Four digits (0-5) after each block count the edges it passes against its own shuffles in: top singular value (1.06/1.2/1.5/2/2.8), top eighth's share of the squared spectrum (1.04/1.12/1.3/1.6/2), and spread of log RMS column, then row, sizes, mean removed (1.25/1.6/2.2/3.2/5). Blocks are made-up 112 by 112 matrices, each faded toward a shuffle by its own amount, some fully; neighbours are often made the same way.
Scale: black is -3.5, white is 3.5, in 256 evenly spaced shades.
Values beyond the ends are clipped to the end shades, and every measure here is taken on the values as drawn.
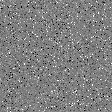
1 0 0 0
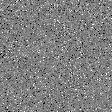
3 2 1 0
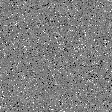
2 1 0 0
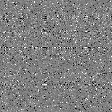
4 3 1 2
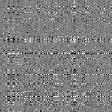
5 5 3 4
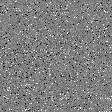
2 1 0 0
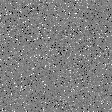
0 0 0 0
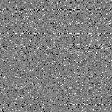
4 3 1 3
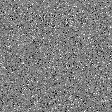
0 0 0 0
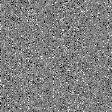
1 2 3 0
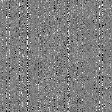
3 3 4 0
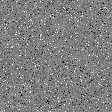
0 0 0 0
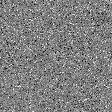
1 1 0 0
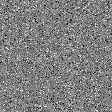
3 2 0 0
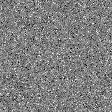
2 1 0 0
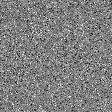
1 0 0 0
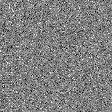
3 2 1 1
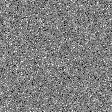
1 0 0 0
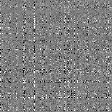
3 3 4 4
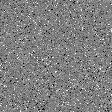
0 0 0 0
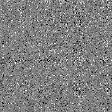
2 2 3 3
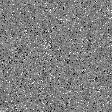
1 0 1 0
